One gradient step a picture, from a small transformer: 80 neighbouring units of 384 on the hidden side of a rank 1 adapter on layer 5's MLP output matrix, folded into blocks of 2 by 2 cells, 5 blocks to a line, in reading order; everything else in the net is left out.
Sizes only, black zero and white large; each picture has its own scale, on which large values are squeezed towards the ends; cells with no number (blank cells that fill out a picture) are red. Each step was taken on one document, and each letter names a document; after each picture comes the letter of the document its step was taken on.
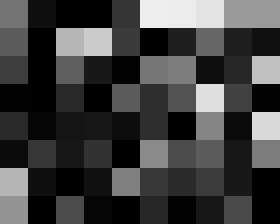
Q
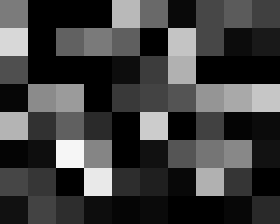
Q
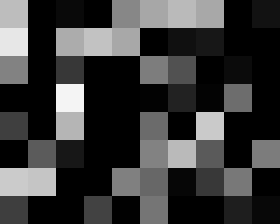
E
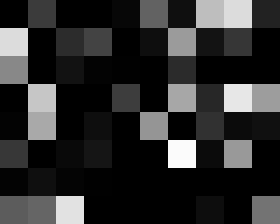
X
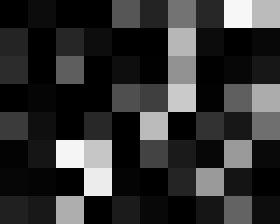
Q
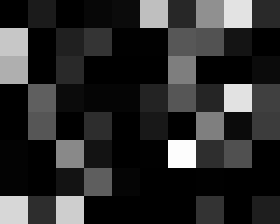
X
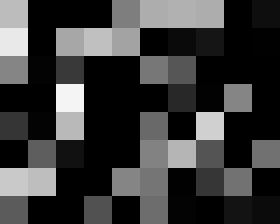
E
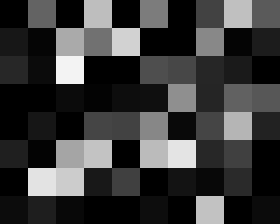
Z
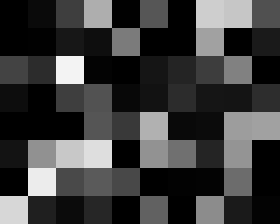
Z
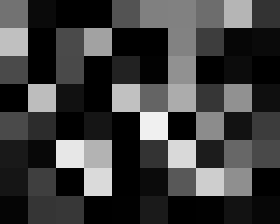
Q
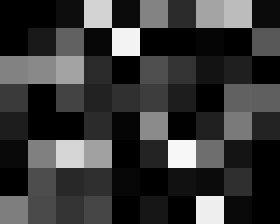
Z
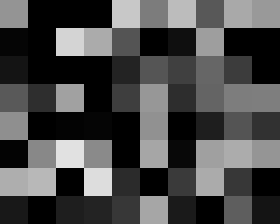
Q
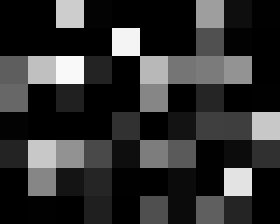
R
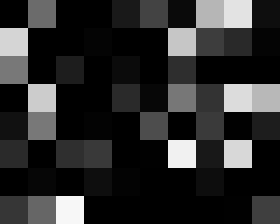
X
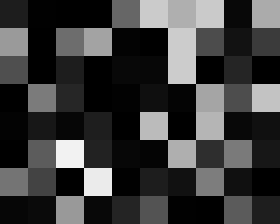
Q
